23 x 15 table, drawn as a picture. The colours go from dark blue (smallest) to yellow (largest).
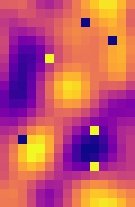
Six lone cells stand out: three far higher and three far lower than their neighbours. There are no regular stripes. No row or column stands out.
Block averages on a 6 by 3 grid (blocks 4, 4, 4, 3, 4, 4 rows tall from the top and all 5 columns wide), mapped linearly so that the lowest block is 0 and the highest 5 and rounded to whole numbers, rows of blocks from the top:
235
044
053
231
511
334
